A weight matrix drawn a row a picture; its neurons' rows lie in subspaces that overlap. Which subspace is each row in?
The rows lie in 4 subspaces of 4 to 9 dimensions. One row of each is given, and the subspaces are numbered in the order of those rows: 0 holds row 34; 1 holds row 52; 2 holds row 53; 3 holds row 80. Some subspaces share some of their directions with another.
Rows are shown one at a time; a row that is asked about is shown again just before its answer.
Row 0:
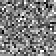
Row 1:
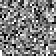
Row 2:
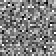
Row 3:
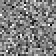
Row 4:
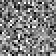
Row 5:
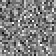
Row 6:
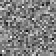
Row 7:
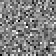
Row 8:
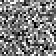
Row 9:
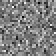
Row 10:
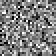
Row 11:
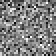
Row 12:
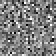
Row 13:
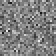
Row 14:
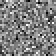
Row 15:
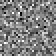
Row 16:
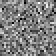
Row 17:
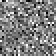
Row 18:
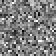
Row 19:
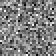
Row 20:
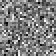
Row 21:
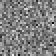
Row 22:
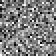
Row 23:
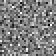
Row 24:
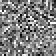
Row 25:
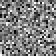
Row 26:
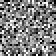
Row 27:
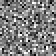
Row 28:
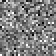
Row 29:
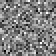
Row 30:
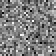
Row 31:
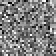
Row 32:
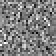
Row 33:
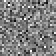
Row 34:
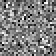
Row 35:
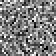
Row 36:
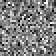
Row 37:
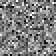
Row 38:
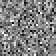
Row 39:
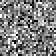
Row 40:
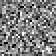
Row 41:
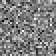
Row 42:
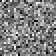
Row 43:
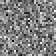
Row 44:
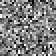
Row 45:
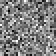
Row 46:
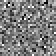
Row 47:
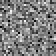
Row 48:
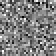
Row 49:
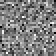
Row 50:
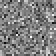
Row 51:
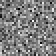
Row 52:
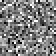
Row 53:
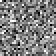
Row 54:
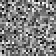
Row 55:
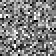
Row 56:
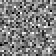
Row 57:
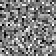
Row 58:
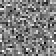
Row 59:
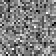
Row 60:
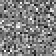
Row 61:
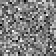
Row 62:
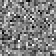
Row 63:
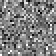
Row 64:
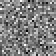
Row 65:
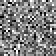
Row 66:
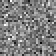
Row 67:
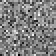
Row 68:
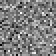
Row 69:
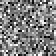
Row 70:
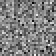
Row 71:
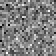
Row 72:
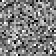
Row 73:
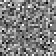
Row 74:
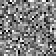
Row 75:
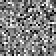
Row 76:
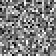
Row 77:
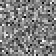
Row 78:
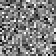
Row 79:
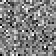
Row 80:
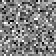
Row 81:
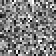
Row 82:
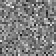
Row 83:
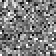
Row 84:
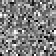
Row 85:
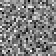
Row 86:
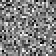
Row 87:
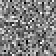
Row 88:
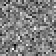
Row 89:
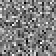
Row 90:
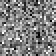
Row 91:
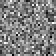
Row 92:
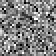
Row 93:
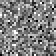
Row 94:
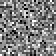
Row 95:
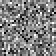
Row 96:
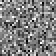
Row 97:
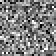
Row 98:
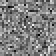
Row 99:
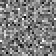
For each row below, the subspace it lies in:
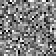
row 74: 1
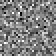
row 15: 3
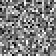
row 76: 3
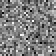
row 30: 3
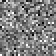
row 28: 2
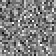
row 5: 0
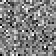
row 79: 2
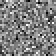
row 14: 3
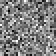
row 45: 1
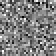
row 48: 1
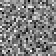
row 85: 3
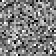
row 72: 1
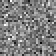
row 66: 3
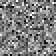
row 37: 3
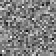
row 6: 2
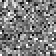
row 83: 2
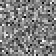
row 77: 0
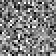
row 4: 2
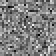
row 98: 3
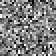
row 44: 1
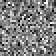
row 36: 0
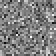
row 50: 2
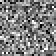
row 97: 1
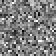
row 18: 1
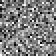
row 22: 0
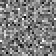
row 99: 0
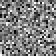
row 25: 1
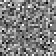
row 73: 0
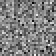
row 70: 0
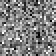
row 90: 3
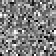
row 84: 1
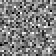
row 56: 3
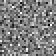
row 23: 3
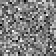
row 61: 1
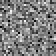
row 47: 3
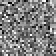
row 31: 1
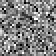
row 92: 3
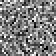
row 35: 1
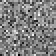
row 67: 2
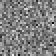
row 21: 3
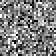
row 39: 1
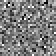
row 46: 0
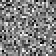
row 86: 1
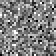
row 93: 1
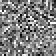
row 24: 3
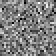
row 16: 1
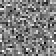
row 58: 3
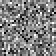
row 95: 0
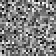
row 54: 1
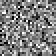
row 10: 3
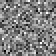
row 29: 3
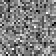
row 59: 3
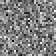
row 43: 1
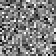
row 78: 3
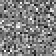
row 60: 3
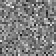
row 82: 3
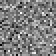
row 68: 3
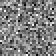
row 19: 3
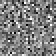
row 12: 3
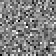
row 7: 3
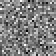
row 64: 1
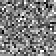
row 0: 1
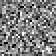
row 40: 3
